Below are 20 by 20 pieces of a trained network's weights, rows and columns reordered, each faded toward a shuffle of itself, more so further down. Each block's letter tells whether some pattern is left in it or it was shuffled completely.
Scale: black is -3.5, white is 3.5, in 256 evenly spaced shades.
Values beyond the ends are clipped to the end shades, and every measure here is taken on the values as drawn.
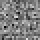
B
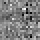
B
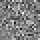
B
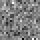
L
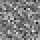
L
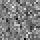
L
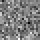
L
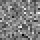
L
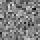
L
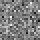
L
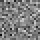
L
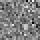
B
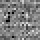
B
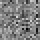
B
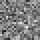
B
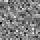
L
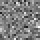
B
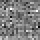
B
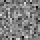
L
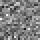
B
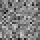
B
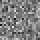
B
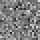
B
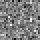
L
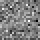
L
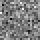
L
